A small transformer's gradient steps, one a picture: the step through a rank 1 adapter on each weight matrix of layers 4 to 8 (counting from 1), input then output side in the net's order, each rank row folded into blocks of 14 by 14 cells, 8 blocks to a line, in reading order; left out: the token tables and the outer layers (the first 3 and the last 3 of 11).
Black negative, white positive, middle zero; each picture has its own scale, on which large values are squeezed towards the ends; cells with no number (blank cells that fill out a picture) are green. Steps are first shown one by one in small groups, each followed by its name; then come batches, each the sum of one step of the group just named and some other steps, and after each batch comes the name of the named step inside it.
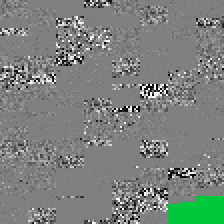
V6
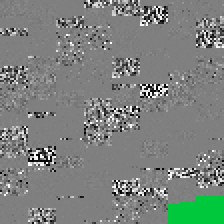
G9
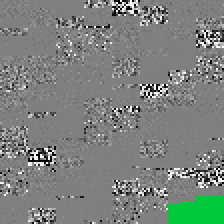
G9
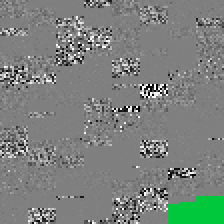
V6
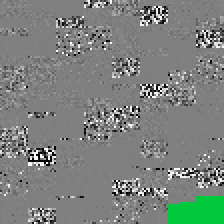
G9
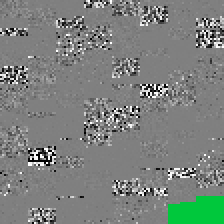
G9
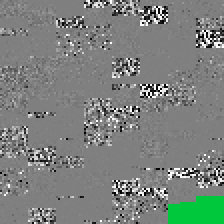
G9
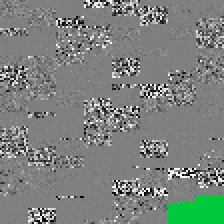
G9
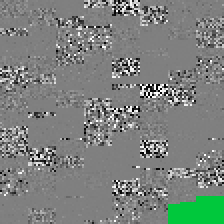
G9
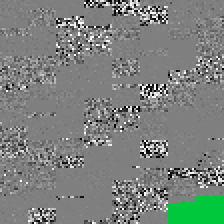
V6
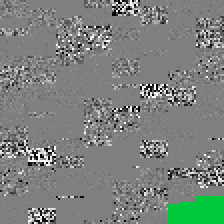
V6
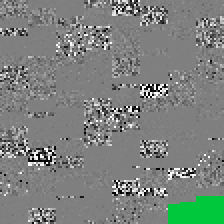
G9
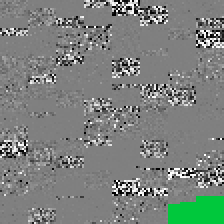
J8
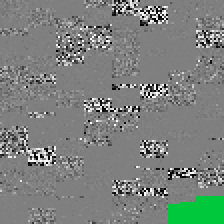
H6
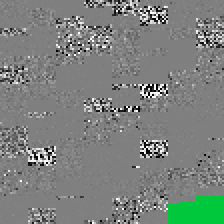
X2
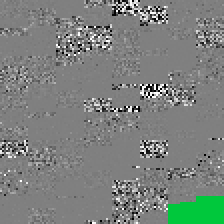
X2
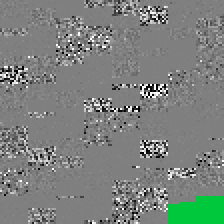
X2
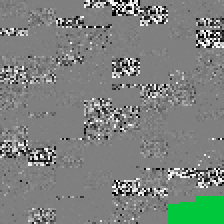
J8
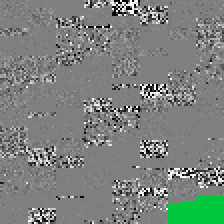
X2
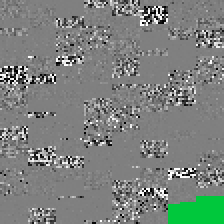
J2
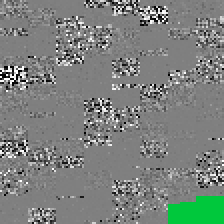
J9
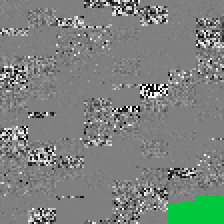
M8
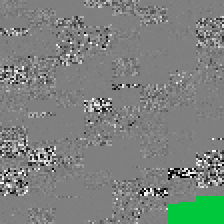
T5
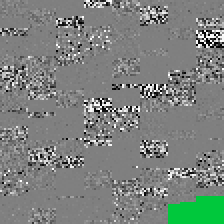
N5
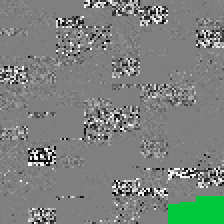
J9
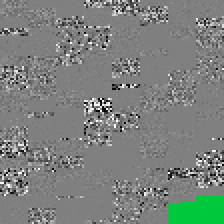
T5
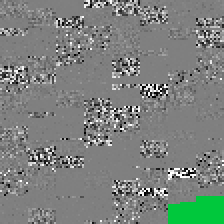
J9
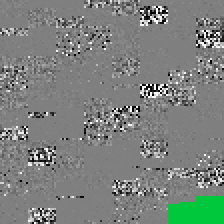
M8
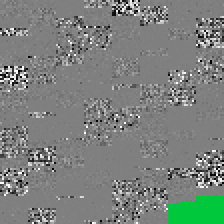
T5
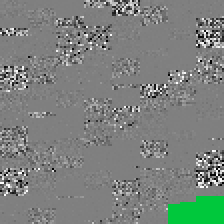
T5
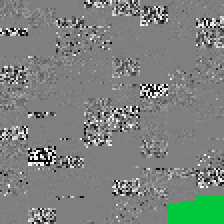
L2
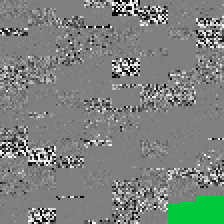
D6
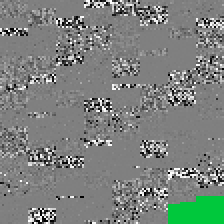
D6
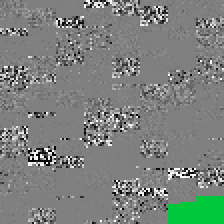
L2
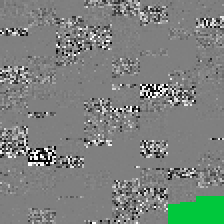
L2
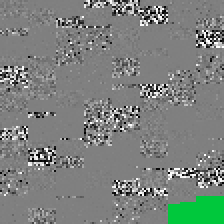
L2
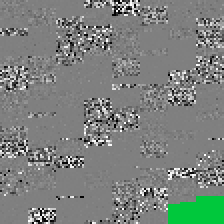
D6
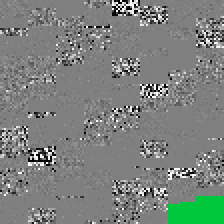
D6
